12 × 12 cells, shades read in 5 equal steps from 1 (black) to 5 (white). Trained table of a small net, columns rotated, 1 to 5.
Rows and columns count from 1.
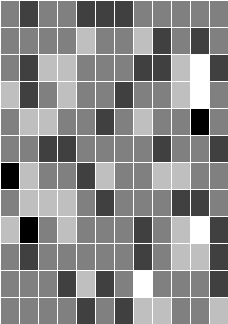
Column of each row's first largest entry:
1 5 11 11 2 1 2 2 11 10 8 8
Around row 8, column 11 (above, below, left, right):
3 5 2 3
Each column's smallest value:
1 1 2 2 2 2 2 2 2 2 1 2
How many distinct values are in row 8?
3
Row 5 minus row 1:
0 2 1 0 1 0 1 1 0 0 -2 0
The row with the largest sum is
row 4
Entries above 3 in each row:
0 2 4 4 3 0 4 3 4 2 2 3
